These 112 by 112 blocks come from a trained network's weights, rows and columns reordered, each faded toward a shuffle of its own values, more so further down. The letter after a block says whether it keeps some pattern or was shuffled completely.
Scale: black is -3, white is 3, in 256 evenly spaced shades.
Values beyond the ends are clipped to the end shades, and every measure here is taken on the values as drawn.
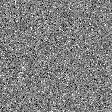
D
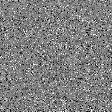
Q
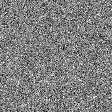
D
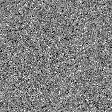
D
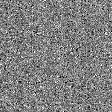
Q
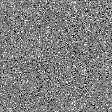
Q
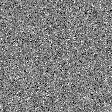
D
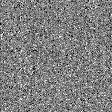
Q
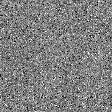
Q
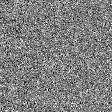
Q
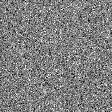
Q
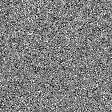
D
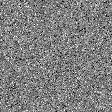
D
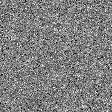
D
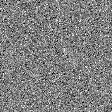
Q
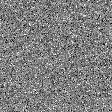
D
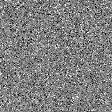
Q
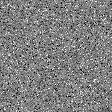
D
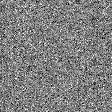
Q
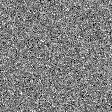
D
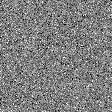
D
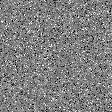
D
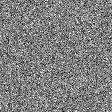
D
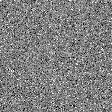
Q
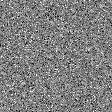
D
